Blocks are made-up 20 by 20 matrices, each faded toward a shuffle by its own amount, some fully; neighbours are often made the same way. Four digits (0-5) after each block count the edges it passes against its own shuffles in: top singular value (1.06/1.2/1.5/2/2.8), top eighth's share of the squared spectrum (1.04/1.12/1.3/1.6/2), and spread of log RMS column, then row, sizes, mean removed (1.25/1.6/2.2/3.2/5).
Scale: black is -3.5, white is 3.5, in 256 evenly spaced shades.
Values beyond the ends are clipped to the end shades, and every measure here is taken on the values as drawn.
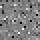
0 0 0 0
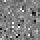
0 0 0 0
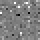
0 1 0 0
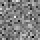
0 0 0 0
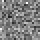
0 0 0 0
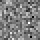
0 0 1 0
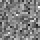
0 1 0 0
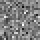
0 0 0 0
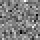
0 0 0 0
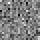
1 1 0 0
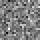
0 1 0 0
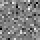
1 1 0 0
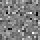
2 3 0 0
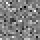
2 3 0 0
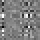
4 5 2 2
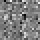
3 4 2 1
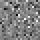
0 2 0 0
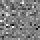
3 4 1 2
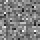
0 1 1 0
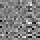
3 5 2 2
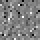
2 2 0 0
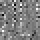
3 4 1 1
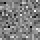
1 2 1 0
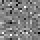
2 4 1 1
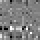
3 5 1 2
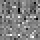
3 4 1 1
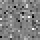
2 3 0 0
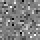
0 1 0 0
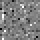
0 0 0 0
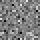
1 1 0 1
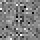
2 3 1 0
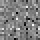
3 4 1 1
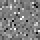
1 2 0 0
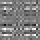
4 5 2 3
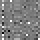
3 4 1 1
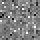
1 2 0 0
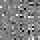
3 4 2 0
